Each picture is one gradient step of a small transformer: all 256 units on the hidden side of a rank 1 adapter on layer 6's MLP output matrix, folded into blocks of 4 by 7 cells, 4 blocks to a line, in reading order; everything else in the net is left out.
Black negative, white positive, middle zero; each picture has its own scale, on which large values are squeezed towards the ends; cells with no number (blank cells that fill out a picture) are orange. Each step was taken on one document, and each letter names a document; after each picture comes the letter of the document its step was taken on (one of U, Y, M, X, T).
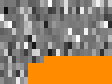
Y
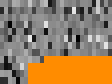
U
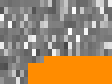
Y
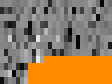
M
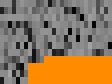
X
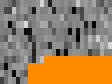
U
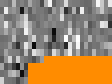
Y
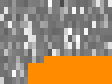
Y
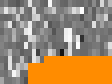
M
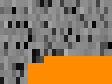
X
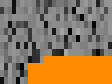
X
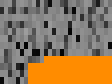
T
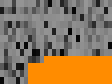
T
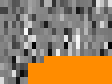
Y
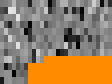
M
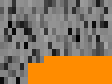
U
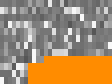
X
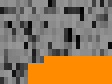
M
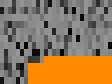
T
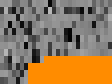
M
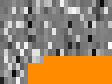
X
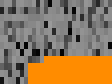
T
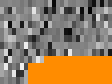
M
